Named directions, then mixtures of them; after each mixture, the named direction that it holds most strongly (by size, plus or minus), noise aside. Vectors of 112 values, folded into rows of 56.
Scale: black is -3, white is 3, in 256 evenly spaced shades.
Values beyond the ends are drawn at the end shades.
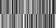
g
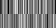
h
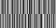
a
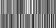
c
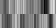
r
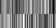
g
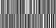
c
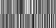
c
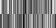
g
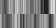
r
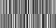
a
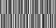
a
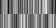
h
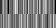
h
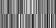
c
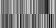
c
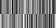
g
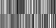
c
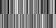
h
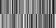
g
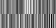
c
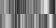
r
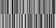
a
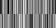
h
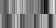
r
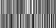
c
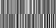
c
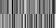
g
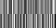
g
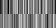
h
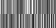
c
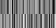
g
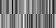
g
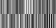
c
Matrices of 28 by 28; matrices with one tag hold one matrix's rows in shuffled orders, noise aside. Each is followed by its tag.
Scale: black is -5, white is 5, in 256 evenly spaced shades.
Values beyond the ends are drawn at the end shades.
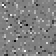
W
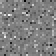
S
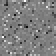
W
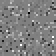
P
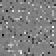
P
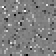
W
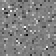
W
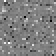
S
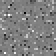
S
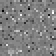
P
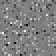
W
